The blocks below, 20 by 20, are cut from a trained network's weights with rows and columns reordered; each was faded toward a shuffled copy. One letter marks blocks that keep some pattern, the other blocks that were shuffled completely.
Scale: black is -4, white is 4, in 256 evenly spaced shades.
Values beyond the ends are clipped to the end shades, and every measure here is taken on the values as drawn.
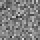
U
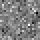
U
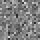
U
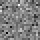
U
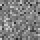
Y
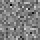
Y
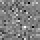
U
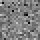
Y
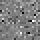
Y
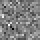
U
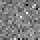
Y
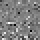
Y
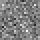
U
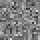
U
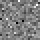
U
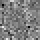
Y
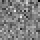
U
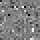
Y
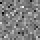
U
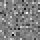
U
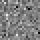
U
